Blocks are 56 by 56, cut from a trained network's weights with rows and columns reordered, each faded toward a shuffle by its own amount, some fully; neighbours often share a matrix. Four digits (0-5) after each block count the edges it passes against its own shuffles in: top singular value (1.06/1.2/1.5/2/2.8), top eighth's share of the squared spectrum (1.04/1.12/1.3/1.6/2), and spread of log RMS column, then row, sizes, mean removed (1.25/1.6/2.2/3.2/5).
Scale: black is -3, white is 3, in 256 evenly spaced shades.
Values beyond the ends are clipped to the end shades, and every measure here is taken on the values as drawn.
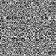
3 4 1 2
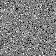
0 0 0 0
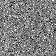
0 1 0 0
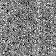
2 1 0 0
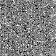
1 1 0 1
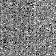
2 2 0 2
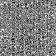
2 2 0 2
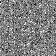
1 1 0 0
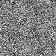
1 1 0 0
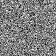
0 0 0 0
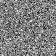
0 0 0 0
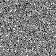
1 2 0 0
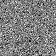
0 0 0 0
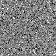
1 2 0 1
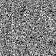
2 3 0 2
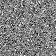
0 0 0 0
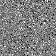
1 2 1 0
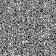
1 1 0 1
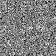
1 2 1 0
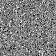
0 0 0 0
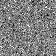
0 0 0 0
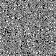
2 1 0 1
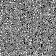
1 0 0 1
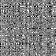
3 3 0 3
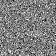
0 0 0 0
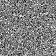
1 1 0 0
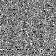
2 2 0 1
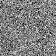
2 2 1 0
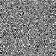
3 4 2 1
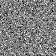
1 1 0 0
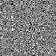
3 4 2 2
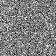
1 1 0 0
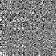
3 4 3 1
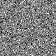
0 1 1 0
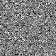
2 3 1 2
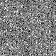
1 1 0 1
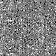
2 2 0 2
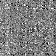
2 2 0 2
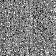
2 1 0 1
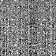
3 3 0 3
